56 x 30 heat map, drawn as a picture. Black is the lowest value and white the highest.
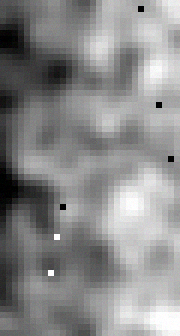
Lone odd cells: 6, 2 higher and 4 lower than their neighbours. Stripes: none. Histogram: bell-shaped. Slope: up to the right. Grain: blotchy. Ninth with the highest average: bottom right.
